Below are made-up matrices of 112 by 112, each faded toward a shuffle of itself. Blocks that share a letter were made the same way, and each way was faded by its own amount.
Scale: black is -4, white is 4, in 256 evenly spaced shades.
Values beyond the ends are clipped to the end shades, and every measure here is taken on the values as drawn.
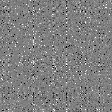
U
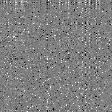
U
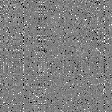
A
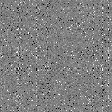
U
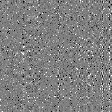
A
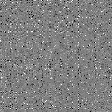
A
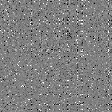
U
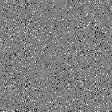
U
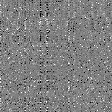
A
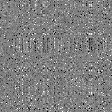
A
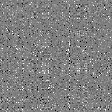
U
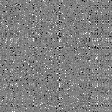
A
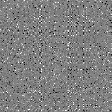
A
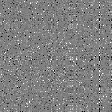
A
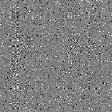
U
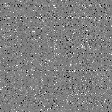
U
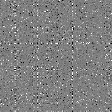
U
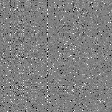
A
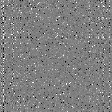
U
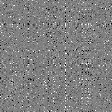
A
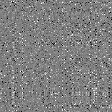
U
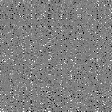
A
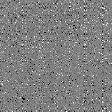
A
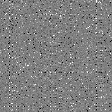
U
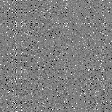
U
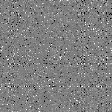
U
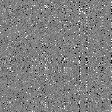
U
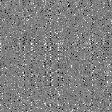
U
